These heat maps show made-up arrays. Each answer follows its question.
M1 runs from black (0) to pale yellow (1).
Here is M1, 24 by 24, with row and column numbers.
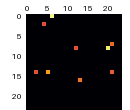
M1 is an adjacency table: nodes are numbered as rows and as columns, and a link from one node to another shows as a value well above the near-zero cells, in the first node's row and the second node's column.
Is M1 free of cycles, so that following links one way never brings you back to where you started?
yes
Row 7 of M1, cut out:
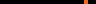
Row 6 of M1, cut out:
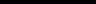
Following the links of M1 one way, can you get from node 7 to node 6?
no
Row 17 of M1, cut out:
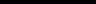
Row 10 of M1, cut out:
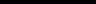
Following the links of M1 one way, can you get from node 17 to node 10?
no
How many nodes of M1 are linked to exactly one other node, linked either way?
9
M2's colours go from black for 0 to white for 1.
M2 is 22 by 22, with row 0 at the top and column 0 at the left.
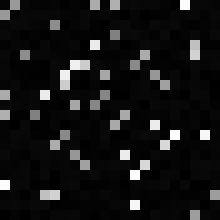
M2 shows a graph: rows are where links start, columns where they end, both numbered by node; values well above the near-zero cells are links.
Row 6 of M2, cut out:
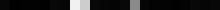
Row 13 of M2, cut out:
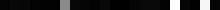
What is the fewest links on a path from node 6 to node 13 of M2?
1
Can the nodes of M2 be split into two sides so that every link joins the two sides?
no
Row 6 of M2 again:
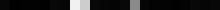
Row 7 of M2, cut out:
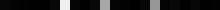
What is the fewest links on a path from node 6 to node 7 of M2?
1
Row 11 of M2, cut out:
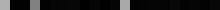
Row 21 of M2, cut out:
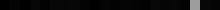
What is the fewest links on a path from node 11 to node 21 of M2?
5
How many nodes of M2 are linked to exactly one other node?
7
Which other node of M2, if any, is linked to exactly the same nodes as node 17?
node 20
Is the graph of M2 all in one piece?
yes
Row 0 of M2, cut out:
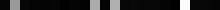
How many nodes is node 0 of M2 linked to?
4
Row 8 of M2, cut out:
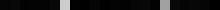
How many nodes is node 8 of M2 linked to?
2
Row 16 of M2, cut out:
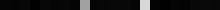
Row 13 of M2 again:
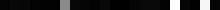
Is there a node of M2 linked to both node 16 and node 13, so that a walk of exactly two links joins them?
no
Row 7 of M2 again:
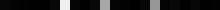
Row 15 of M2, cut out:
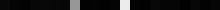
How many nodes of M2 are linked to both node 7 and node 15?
0
